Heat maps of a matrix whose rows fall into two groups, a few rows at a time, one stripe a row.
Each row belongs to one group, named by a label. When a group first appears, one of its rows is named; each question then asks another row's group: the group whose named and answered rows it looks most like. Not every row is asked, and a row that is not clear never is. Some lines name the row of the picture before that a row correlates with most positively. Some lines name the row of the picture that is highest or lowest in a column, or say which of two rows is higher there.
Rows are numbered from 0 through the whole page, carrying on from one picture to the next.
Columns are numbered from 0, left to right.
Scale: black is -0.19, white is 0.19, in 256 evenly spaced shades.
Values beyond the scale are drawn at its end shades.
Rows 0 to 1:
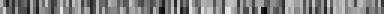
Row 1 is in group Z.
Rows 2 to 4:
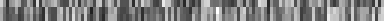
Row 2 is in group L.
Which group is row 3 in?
Z
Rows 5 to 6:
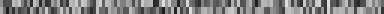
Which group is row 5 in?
L
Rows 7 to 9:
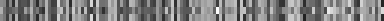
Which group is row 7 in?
Z
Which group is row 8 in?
Z
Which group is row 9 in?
Z
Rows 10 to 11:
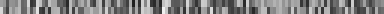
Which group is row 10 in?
L
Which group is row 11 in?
L
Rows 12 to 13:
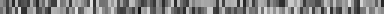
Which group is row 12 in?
Z
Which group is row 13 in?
L
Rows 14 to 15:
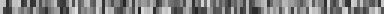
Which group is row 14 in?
L
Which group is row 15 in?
L
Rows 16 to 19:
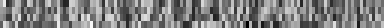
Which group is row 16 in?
L
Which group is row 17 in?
L
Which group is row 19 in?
Z
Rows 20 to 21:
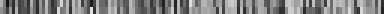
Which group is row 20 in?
Z
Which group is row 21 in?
Z
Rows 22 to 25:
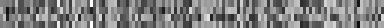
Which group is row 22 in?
Z
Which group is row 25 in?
Z
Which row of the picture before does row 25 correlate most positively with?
21
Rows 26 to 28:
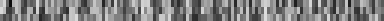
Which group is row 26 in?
L
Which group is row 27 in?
L
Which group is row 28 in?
L
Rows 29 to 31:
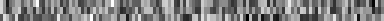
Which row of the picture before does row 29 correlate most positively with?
27
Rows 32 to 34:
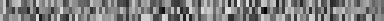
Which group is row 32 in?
L
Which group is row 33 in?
Z
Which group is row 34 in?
L
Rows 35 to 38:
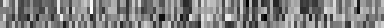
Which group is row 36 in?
Z
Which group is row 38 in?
L
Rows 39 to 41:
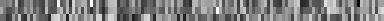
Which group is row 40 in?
Z
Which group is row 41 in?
L
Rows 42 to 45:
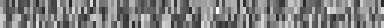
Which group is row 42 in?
Z
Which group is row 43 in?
Z
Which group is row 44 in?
L
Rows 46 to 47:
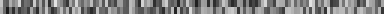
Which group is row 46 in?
L
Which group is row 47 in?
Z
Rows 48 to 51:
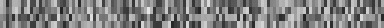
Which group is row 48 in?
L
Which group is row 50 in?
Z
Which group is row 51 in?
L
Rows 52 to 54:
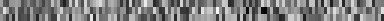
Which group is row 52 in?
L
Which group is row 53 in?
Z
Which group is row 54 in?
Z
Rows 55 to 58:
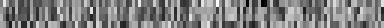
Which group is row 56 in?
Z
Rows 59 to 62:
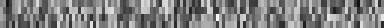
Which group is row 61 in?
Z
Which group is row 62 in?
Z
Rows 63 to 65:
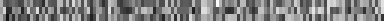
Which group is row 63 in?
Z
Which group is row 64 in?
L
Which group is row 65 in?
Z
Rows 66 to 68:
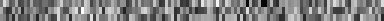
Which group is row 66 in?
Z
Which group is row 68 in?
Z
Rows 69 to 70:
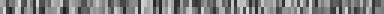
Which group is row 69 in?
L
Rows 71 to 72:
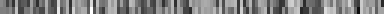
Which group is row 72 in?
Z
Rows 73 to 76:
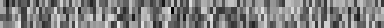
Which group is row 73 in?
Z
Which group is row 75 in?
L
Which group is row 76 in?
L
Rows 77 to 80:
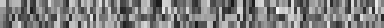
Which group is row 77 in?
L
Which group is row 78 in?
L
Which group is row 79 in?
Z
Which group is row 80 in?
L
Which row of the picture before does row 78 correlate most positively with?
74
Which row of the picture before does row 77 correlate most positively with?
74
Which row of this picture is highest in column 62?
78
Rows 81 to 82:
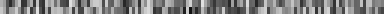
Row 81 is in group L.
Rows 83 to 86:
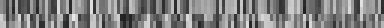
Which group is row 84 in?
Z
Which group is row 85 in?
L
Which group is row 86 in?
L
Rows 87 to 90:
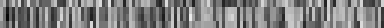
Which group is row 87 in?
L
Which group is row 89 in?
Z
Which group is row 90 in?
Z
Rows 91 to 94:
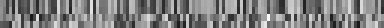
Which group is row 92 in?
Z
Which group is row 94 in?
L
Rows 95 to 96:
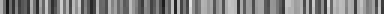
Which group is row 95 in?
Z
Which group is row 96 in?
Z
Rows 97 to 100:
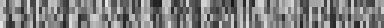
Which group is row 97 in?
L
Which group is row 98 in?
L
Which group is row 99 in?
L
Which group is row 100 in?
L
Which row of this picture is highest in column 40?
98
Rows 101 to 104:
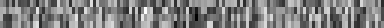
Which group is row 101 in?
Z
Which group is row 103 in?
L
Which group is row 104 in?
L
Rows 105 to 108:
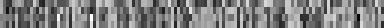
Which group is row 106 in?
Z
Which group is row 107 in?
Z
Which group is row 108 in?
Z
